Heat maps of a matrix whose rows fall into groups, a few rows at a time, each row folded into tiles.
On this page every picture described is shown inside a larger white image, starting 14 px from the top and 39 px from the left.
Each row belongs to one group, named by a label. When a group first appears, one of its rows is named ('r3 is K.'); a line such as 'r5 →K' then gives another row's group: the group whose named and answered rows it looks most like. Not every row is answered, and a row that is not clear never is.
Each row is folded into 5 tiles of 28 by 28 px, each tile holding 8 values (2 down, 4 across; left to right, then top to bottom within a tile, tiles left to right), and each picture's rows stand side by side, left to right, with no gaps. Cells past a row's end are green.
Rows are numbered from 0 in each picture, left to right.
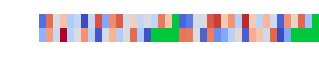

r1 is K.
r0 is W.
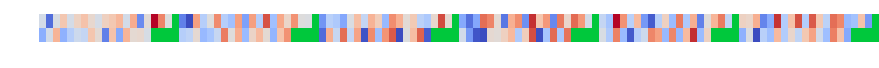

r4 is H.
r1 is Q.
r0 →H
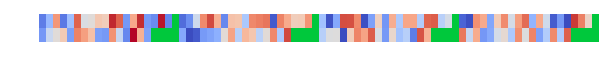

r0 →W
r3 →H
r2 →Q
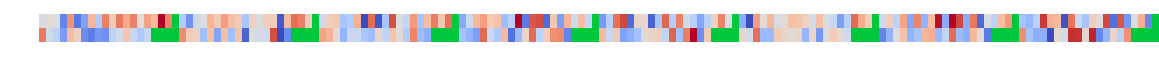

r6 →W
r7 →Q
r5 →H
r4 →H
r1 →K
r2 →K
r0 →K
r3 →W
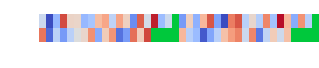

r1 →Q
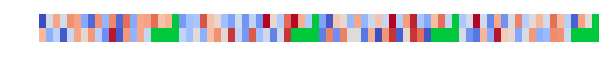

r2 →W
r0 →Q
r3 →W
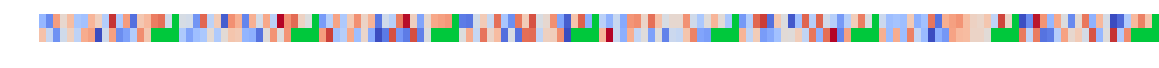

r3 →W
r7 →H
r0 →Q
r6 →K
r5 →H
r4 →K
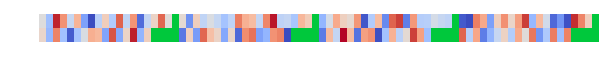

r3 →H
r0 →H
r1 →W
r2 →W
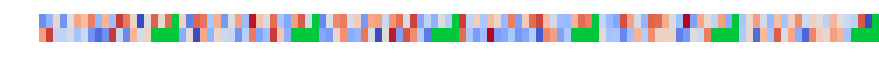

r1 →W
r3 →K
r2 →W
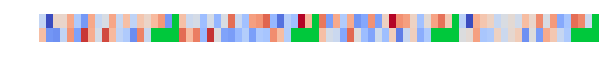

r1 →K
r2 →K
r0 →Q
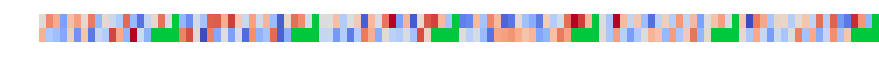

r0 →K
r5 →H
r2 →Q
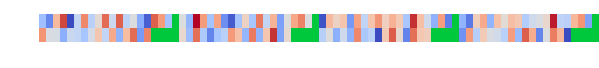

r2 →W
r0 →H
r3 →W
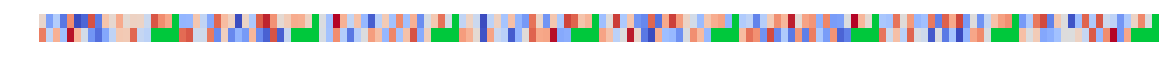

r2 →H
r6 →K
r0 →K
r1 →K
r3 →K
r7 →H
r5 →K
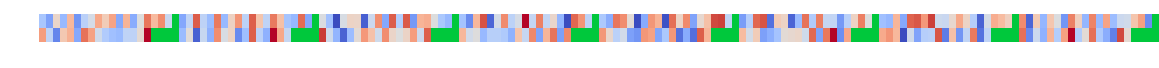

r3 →H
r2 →Q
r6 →K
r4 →Q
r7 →Q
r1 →W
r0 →Q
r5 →H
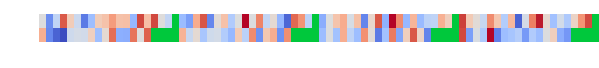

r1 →H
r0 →Q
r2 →W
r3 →K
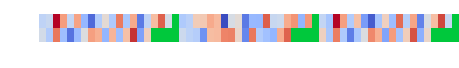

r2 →H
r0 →H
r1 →Q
